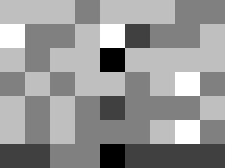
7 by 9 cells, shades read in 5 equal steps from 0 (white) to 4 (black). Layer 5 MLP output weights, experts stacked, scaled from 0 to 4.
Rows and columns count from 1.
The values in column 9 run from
1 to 3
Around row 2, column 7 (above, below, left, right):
1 1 3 2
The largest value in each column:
3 3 2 2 4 3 3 3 3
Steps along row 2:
up same down down up down same down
